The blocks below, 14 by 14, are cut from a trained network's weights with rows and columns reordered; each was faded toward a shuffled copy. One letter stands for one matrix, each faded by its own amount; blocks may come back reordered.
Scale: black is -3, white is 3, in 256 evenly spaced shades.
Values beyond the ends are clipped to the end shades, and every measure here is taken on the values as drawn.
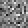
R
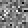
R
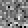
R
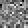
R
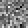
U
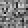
U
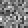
U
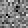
U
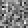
U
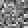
U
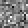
U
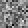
U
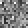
R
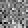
R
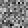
U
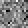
R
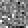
R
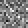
U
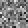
U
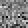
R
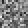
U
